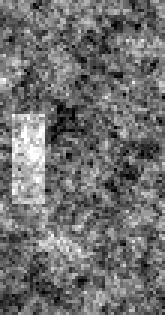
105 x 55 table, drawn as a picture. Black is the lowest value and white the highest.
Ninth with the highest average: middle left. Odd patch: higher, in the middle left. Stripes: none. Mirror symmetry: none. Slope: none. Grain: blotchy.
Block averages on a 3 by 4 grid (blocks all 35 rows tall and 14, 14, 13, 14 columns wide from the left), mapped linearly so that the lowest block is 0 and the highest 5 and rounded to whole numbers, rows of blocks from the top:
1101 / 5000 / 0211
